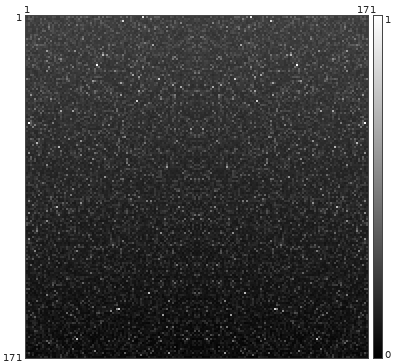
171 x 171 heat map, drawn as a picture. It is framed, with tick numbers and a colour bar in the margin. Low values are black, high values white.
Most values sit low, with a long tail of high ones. No row or column stands out. Fine speckle covers the field. No regular stripes run through it. It is mirror symmetric from left to right. On average the colour sits 20% of the way up the scale. There is an overall slope up to the top.
